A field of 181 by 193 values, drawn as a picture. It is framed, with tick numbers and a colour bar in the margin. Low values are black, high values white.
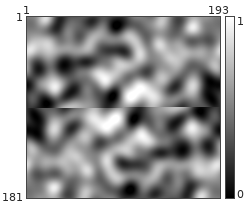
Odd rows or columns: none. Histogram: bell-shaped. Average level on the scale: 50%. Symmetry: a half turn. Lone odd cells: none.
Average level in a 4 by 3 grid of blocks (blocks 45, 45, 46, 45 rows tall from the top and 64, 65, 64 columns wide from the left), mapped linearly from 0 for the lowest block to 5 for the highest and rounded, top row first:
325
052
250
523
